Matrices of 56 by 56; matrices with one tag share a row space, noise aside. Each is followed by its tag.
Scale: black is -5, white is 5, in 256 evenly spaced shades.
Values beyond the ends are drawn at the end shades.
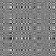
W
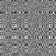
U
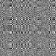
W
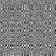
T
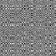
T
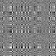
W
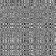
T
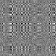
W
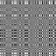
U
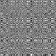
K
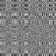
U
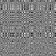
T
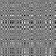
T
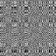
U
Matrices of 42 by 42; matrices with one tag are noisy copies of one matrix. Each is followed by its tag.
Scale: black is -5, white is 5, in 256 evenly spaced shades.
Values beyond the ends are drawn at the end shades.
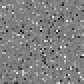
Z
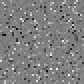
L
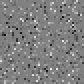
L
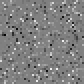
L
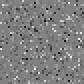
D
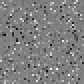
L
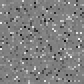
D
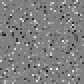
L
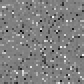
Z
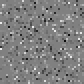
D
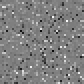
Z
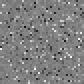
D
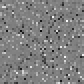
Z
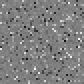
D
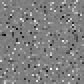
L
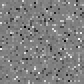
D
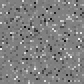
D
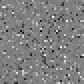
Z
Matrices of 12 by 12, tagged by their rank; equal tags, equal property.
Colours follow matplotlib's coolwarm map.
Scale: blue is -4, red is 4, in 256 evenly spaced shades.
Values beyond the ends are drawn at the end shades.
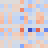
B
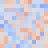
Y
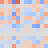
B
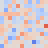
Y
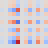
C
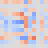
B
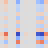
C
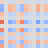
C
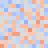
Y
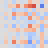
B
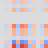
C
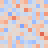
Y
